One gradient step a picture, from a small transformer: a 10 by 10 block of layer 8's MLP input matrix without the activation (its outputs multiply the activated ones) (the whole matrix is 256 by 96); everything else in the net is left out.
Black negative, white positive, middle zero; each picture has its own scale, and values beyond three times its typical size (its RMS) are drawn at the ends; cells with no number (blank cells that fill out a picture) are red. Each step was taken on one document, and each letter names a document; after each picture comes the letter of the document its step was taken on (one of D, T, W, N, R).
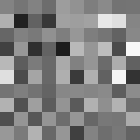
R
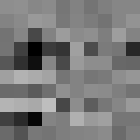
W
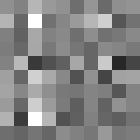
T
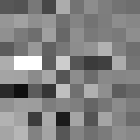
W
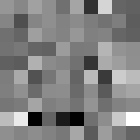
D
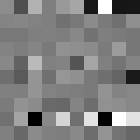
D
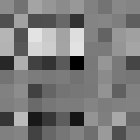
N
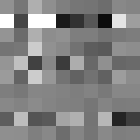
T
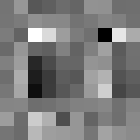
N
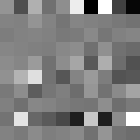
D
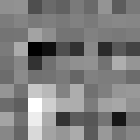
N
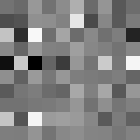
R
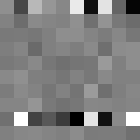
D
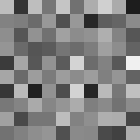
R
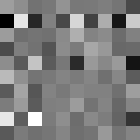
R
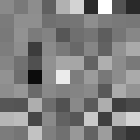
D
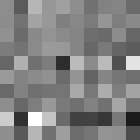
R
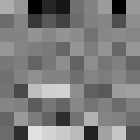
N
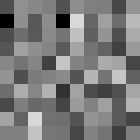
R
